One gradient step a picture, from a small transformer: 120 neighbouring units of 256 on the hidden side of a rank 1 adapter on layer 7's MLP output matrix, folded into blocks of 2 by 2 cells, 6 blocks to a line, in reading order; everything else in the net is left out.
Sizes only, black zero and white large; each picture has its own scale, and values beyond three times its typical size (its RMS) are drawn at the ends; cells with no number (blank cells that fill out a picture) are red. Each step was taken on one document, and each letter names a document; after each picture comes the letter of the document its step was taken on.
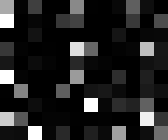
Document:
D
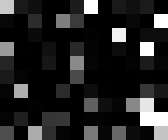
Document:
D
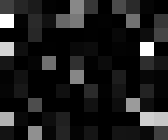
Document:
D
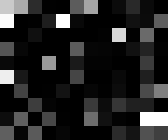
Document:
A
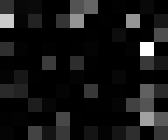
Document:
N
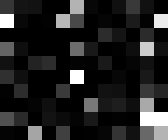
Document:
A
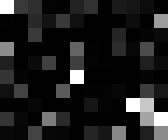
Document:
D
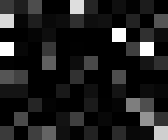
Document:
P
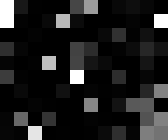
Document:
A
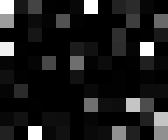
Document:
D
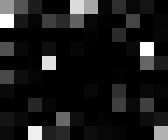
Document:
N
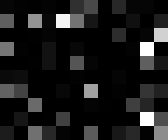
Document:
P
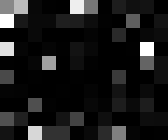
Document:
N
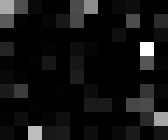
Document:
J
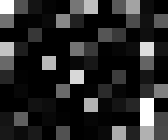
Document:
A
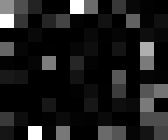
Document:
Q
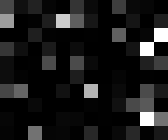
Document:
P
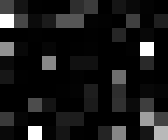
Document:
Q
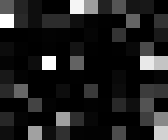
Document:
N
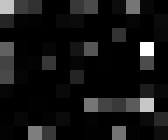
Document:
J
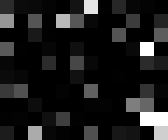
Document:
P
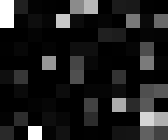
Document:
A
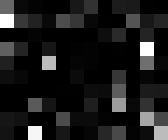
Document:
Q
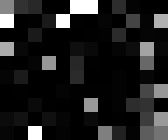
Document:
A
